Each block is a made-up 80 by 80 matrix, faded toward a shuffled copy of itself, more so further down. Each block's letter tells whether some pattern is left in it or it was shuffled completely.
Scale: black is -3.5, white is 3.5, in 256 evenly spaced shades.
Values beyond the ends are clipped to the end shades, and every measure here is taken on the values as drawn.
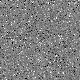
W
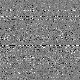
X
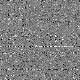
X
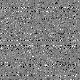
X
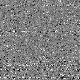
X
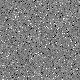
W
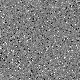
W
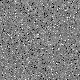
W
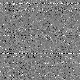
X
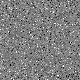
W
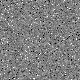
W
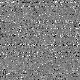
X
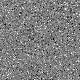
W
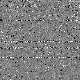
X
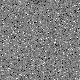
W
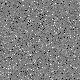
W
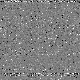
X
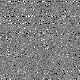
X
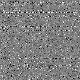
X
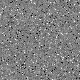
W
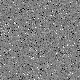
W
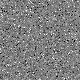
W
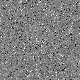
W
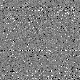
X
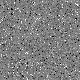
W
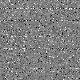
X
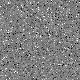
W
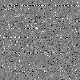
X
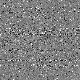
X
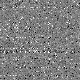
X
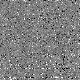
X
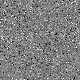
W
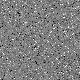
W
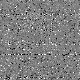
X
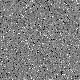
W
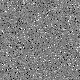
W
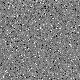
W
